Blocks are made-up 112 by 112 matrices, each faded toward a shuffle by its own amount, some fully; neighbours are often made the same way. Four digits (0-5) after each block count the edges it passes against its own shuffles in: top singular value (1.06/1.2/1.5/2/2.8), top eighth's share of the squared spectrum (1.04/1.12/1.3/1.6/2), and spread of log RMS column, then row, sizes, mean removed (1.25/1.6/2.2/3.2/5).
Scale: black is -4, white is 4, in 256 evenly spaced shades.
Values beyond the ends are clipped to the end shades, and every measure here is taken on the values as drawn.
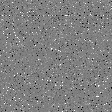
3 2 0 1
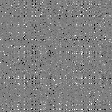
5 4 2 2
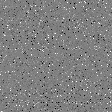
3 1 0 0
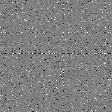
4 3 1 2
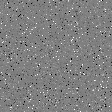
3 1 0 0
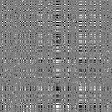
5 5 4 4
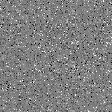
4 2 1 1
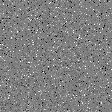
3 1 0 0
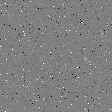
0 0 0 0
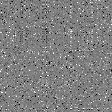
4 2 1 1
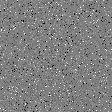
0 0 0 0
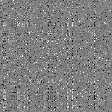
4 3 2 1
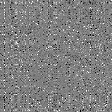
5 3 2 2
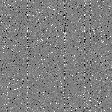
4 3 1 1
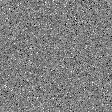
0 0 0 0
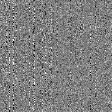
2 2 4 0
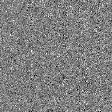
1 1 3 0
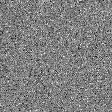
0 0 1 0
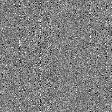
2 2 3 0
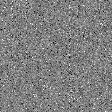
1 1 1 0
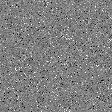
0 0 0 0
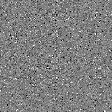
4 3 1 1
